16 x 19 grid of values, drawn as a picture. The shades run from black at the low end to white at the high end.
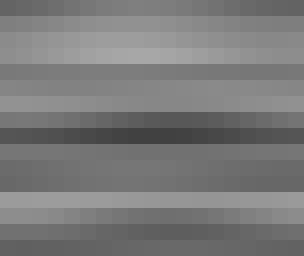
The grain runs across in streaks. Overall the values sit about 50% of the way up the scale. The top middle is the ninth with the highest average.
